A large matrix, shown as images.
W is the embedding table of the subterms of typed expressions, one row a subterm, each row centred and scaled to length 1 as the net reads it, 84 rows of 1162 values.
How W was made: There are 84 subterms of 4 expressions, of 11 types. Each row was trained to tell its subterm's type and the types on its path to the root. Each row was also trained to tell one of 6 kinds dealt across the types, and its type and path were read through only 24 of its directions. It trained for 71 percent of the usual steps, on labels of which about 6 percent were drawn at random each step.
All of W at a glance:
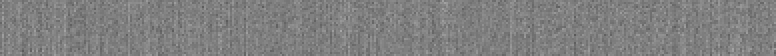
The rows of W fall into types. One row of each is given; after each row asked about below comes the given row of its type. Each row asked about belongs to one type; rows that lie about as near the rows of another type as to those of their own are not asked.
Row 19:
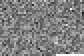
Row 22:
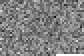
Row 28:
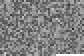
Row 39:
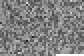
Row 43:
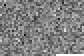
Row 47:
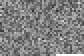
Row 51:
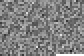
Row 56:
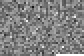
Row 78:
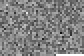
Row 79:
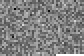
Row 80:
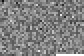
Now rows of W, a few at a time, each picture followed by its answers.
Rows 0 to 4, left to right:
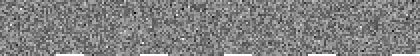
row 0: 19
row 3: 43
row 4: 51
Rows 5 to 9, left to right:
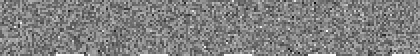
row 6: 78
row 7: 22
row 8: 28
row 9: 28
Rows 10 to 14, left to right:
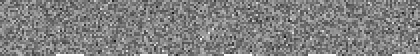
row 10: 80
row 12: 56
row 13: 78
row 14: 28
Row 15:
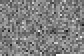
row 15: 22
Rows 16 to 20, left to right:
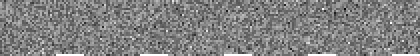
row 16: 80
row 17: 79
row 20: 78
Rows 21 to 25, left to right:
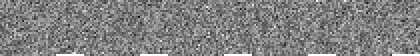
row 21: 43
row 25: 78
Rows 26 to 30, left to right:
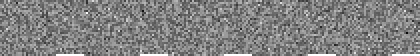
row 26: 22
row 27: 51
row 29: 56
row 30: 56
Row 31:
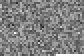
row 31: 19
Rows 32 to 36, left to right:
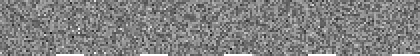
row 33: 43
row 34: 19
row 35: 51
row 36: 43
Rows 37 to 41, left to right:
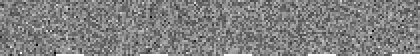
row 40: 80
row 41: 43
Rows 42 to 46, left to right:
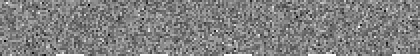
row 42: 79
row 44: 47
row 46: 22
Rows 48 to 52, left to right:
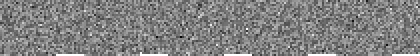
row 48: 47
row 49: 19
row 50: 80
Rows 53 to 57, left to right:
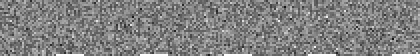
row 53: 78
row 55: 51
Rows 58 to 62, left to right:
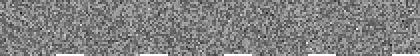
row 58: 80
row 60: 80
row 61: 43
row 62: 51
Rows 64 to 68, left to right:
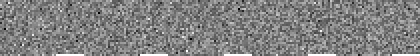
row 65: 78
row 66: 51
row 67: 51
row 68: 22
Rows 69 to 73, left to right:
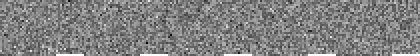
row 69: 78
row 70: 22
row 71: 19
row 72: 19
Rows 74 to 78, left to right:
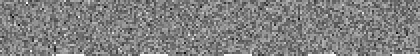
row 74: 39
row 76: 19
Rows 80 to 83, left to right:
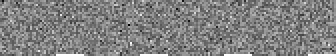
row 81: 43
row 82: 22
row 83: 80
